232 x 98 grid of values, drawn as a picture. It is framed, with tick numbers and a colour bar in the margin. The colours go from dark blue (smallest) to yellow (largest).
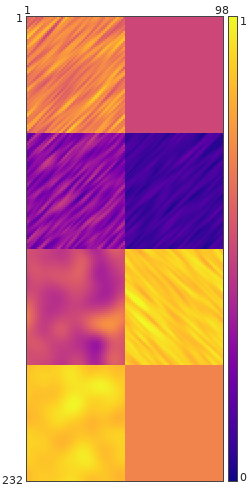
It is made of 4 by 2 panels. Panel 1,1: high, slanting up to the right. Panel 1,2: middling, flat. Panel 2,1: low, slanting up to the right. Panel 2,2: very low, slanting up to the right, faint in contrast. Panel 3,1: middling, smooth. Panel 3,2: very high, slanting down to the right, faint in contrast. Panel 4,1: very high, smooth, faint in contrast. Panel 4,2: high, flat.
